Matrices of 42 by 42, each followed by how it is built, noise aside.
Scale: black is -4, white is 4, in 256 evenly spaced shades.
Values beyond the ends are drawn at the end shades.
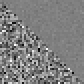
lower triangular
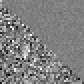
lower triangular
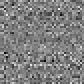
low rank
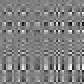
low rank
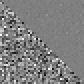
lower triangular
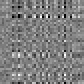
low rank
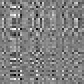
low rank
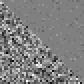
lower triangular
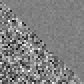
lower triangular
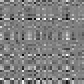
low rank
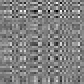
low rank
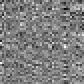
low rank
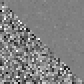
lower triangular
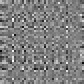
low rank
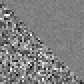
lower triangular
